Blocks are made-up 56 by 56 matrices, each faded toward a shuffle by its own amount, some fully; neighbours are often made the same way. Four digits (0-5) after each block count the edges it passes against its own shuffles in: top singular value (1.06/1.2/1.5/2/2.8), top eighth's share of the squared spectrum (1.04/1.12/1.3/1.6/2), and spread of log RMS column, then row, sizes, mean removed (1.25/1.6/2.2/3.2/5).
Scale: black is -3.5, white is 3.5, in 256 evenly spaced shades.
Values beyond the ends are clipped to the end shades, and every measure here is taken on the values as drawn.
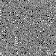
3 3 1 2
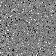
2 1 0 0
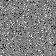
0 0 0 0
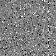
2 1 2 0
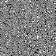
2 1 2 0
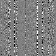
3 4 4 0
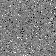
0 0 0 0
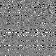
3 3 2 3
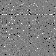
4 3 1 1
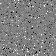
0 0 0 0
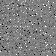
1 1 0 0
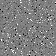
1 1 0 0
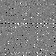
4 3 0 1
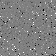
1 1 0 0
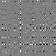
4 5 2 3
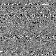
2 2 0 3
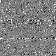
2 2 0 2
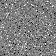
0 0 0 0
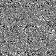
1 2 0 2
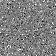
0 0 0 0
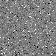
0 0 0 0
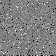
2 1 0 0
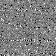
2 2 0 2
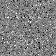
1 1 0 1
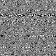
2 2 0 3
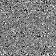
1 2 0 2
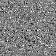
1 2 0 2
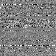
2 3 0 4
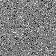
0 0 0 0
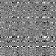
5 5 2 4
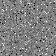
2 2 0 0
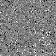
2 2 1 1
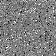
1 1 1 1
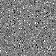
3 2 1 0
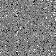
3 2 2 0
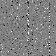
2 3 1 0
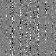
2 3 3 0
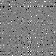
4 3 1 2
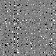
4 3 2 2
